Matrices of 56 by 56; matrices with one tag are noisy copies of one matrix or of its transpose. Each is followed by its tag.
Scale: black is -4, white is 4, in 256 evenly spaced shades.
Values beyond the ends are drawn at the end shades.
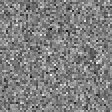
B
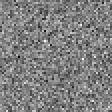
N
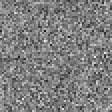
N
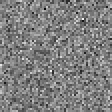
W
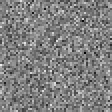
W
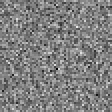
B
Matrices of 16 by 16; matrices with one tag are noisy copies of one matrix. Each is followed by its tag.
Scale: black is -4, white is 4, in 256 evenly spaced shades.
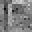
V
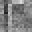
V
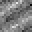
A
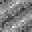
A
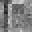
V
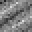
A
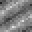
A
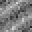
A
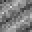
A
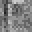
V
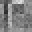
V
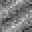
A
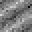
A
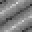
A
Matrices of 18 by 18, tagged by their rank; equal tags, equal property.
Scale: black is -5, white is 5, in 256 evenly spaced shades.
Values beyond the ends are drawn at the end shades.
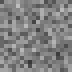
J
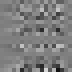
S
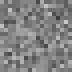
J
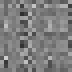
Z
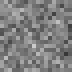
J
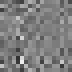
Z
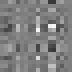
S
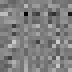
Z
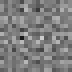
Z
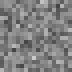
J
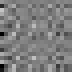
S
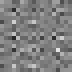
Z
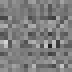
Z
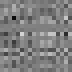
S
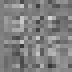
S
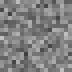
J
